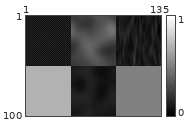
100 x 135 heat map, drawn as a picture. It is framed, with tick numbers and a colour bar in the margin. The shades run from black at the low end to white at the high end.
The table splits into 2 rows of 3 panels. Panel 1,1: very low, checkered, faint in contrast. Panel 1,2: low, smooth. Panel 1,3: very low, streaked downward, faint in contrast. Panel 2,1: high, flat. Panel 2,2: very low, smooth, faint in contrast. Panel 2,3: middling, flat.
